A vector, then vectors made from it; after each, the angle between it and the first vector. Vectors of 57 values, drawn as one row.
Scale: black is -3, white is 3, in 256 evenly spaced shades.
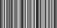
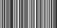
partly aligned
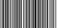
partly opposed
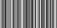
nearly opposite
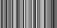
orthogonal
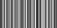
nearly parallel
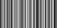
nearly parallel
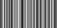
nearly parallel
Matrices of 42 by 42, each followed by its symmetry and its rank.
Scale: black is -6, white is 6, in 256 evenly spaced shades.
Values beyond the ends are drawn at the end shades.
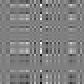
neither, rank one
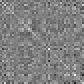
symmetric, rank five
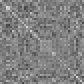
symmetric, rank five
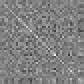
symmetric, rank five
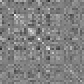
symmetric, rank five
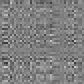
neither, rank three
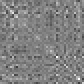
symmetric, rank five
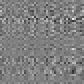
neither, rank three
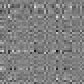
neither, rank three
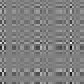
neither, rank one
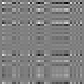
neither, rank one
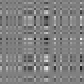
neither, rank one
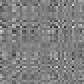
neither, rank three
